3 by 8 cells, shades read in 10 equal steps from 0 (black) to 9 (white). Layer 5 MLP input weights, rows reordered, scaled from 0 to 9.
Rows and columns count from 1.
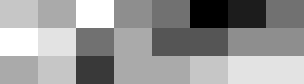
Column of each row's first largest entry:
3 1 7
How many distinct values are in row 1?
7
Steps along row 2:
down down up down same up same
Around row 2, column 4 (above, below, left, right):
5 6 4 3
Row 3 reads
6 7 2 6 6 7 8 8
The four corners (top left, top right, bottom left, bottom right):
7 4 6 8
